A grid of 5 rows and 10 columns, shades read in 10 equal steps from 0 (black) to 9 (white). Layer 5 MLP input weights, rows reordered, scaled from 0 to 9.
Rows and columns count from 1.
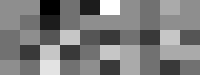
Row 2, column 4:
4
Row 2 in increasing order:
1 4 4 4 5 5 5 5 5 5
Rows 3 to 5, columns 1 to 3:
4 5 3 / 4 2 7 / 5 4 8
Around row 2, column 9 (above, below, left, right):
6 7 4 5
